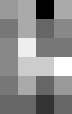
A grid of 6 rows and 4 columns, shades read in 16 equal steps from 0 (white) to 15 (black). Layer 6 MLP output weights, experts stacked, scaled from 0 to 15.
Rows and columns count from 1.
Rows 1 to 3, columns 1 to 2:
6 5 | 8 5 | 7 1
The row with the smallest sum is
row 4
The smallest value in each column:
6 1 3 0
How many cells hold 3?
2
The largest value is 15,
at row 1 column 3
